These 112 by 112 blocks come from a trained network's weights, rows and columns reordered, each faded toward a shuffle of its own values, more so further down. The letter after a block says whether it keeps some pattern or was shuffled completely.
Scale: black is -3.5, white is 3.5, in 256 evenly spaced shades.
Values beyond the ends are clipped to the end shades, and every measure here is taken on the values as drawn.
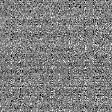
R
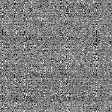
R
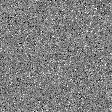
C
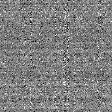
R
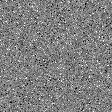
C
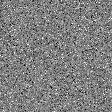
C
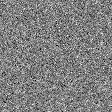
C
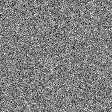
C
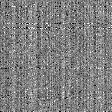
R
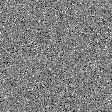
C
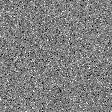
C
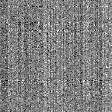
R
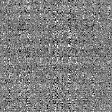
R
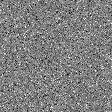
C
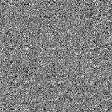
R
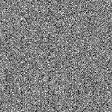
R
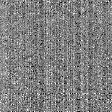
R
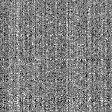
R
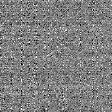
R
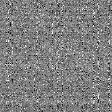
R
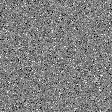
C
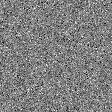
C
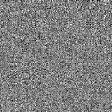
R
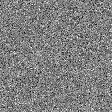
C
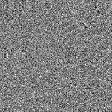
R
